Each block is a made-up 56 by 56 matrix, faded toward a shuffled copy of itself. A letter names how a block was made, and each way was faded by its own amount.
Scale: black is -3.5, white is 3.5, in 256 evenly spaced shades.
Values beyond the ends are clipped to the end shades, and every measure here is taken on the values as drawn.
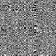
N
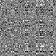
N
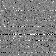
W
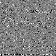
W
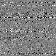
W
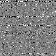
W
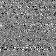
W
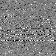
W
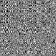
N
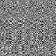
N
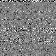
W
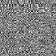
N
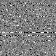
W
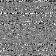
W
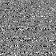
W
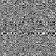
N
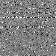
W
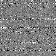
W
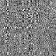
N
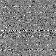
W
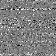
W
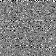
W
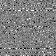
W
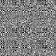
N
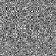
N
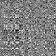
N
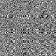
N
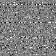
W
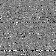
W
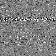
W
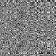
N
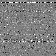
W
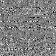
W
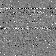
W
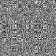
N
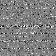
W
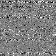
W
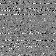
W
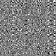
N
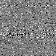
W
